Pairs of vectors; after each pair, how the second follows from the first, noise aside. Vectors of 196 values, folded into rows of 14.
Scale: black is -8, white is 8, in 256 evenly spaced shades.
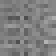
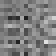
scaled up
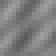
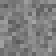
shuffled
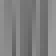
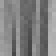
scaled up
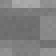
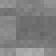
reversed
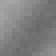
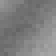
reversed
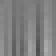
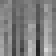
scaled up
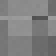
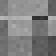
scaled up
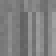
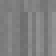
shrunk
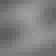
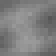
reversed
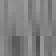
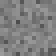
shuffled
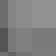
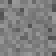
shuffled
